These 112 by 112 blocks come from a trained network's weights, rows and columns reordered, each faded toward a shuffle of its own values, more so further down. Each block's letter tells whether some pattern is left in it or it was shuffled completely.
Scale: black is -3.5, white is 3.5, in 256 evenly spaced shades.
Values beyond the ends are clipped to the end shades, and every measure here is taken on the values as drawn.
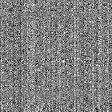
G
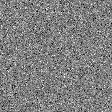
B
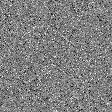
B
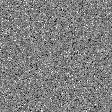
B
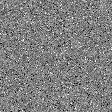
B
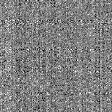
G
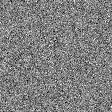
B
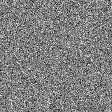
B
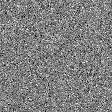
B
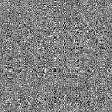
G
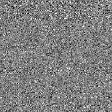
G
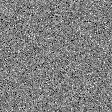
B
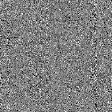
G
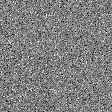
B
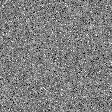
B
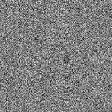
G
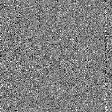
G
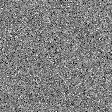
B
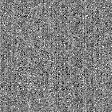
G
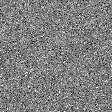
B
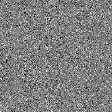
G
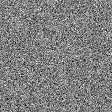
B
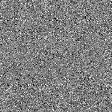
G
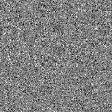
G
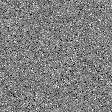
B
